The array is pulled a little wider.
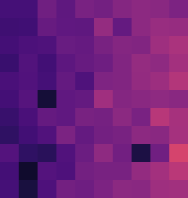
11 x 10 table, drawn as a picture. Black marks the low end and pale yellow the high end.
Slope: up to the right. Average level on the scale: 30%. Roughest part: bottom right.
